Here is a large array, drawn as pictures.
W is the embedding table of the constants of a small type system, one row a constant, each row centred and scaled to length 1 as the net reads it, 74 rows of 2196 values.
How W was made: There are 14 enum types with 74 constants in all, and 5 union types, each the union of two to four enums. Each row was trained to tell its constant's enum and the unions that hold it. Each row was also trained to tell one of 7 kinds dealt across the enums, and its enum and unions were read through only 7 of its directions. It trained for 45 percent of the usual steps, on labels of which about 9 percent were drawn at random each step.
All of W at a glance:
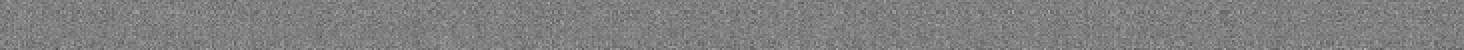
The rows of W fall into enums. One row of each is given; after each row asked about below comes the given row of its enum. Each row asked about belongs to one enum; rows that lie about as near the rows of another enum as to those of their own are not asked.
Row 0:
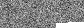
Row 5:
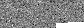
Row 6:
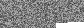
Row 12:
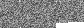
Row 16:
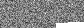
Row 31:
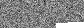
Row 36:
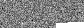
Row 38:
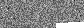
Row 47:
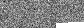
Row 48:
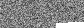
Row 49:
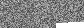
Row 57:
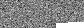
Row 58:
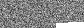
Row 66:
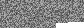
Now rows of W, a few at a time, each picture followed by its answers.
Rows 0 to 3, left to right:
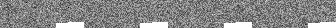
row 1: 49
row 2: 48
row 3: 31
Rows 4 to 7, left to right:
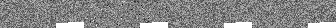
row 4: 49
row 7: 48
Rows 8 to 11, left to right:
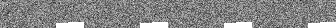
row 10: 58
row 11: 38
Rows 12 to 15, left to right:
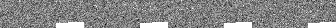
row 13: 49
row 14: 36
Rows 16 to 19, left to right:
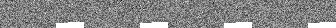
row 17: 16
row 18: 16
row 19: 16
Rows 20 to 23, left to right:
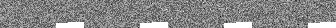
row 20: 16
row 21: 48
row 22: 49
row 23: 47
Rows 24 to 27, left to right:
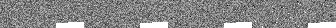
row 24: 48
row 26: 36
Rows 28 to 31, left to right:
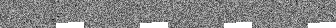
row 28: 47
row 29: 16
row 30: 38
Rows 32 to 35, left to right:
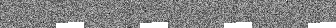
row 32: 31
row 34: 66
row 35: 66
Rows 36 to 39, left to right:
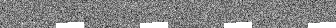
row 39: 0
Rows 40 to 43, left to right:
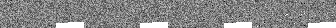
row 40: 0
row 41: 38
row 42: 38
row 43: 0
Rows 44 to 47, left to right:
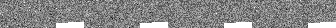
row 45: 36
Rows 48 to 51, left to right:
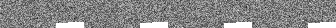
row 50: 31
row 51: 31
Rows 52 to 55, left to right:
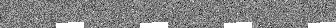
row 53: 0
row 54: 38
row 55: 38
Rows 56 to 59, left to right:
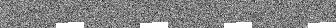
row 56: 36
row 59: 5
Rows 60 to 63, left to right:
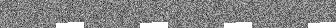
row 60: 0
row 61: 31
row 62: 48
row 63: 66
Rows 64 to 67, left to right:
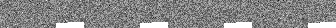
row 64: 0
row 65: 66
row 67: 47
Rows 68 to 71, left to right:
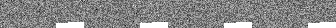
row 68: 31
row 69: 58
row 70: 58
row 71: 48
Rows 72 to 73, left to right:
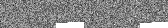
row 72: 16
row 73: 36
